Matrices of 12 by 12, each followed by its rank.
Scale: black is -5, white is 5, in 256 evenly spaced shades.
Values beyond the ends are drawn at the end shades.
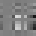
one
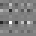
one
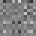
two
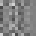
two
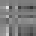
one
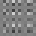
one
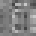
two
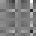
one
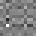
two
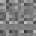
two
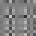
one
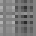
one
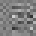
two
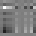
one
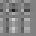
one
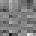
two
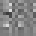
two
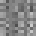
two
